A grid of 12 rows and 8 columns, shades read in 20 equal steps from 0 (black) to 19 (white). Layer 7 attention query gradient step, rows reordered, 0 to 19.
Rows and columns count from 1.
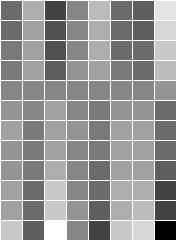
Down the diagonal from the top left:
8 12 6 11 10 11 12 8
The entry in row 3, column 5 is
13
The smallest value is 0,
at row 12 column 8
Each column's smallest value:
8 7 5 10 5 8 7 0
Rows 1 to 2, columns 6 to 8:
8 7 17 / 8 7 16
